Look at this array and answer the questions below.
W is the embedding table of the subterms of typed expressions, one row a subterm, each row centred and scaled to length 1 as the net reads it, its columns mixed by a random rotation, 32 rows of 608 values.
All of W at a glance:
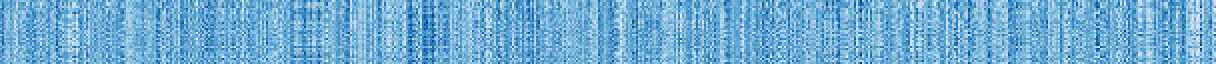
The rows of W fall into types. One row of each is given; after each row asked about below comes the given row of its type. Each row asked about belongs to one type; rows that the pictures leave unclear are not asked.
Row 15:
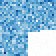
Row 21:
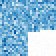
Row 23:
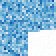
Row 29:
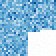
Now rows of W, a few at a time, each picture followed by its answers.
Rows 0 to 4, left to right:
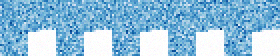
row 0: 23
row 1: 21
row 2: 21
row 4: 21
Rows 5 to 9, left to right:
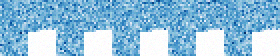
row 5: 23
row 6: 23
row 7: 15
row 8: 15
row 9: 23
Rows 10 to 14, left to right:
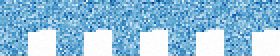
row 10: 29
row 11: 29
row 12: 15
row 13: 29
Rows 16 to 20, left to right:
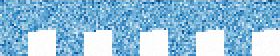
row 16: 21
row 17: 15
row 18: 15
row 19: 21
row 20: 15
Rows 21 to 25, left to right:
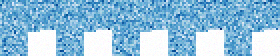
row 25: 15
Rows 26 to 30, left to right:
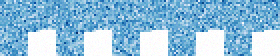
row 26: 29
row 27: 23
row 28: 23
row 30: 15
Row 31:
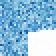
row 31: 23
